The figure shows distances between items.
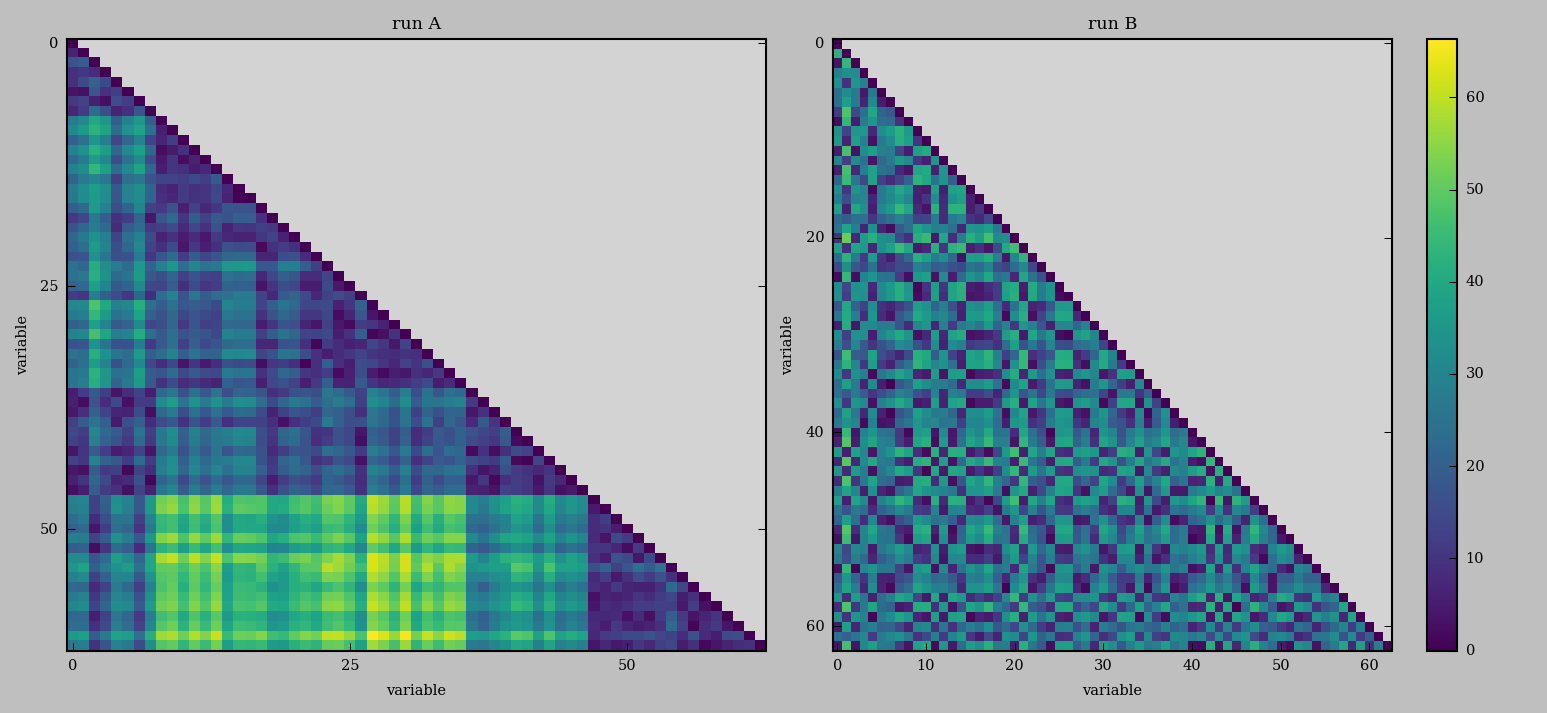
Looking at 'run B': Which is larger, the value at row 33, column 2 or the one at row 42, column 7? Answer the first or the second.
the second
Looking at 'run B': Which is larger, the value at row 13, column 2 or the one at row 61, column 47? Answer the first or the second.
the second
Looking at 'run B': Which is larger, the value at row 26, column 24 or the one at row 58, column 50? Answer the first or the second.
the first
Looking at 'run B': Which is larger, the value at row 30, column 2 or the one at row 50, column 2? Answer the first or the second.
the first
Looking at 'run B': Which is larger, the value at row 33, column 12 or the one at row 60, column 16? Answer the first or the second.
the first
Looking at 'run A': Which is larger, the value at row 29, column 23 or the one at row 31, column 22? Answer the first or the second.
the first
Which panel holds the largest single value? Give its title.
run A
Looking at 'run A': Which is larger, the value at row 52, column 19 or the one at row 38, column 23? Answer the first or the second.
the first
